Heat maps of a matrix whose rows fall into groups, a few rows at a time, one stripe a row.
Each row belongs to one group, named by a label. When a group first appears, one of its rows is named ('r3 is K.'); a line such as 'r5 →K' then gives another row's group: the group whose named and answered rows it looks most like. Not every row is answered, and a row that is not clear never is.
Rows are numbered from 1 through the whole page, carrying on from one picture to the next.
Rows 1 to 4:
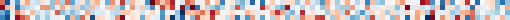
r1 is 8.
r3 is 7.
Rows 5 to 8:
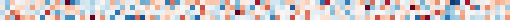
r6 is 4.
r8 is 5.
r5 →8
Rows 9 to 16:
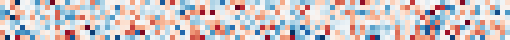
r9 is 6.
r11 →7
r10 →4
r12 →5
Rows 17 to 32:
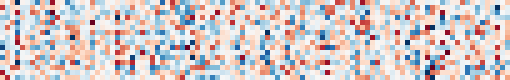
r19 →7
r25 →7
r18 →7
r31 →7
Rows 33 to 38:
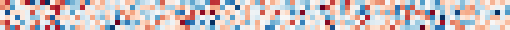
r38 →5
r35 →7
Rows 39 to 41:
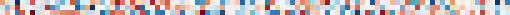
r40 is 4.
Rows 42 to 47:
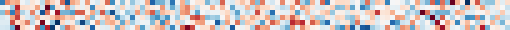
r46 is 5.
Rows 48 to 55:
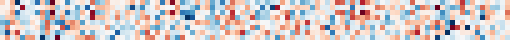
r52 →4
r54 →4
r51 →6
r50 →6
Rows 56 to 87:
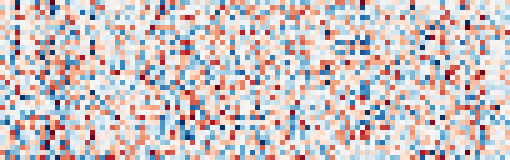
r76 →8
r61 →8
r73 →7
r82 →6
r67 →5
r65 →6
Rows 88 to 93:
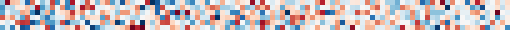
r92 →4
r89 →5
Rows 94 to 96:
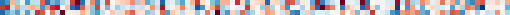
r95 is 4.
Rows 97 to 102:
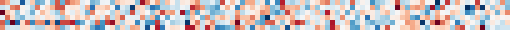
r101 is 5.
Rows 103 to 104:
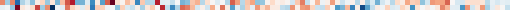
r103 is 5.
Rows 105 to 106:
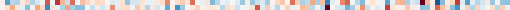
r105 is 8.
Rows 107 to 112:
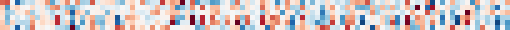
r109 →8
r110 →7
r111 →7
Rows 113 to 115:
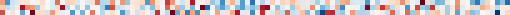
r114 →4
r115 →7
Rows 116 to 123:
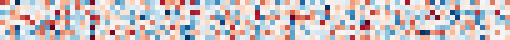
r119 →5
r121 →6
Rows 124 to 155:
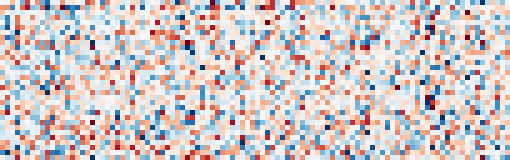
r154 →4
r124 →5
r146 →4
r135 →5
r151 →5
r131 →8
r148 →6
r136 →4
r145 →7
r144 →7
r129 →7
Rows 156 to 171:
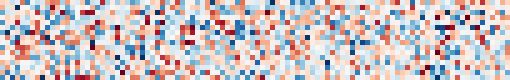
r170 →8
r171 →5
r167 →4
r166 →5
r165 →5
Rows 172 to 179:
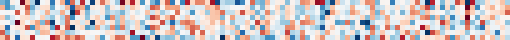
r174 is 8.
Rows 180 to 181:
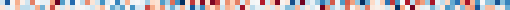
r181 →4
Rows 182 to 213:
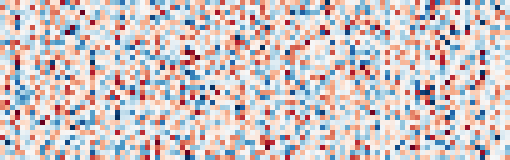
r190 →4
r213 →6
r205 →4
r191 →5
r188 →8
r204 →8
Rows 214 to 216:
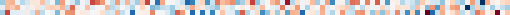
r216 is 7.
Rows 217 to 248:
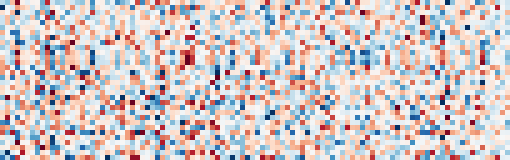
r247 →7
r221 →5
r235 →5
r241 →7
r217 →4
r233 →5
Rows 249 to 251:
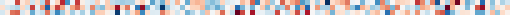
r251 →4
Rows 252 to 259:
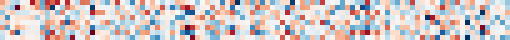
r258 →6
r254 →6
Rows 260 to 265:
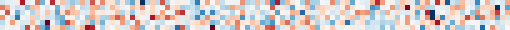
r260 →5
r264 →4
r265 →5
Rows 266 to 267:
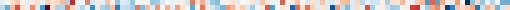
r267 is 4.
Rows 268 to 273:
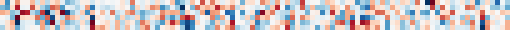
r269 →7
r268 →7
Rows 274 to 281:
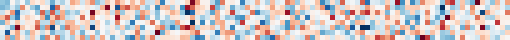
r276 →6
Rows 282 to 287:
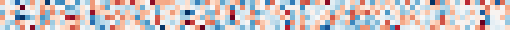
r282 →8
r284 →6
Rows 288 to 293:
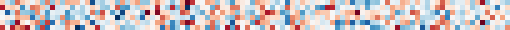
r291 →4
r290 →4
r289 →7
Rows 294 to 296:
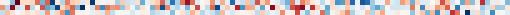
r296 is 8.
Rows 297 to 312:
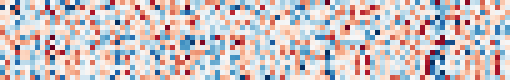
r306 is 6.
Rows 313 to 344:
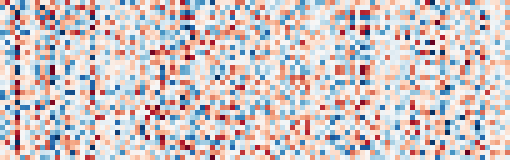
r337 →4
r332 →7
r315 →6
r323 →8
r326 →6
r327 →6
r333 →6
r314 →5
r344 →5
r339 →4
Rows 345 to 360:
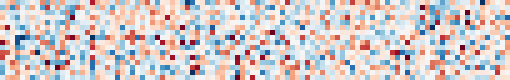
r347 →8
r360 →4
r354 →6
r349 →8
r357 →4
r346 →5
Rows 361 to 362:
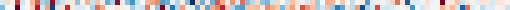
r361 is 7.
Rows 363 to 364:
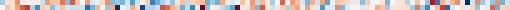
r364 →4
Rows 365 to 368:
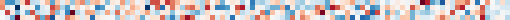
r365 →8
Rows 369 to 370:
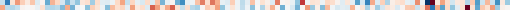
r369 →7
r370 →8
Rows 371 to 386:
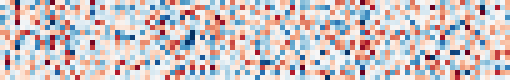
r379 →6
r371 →6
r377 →4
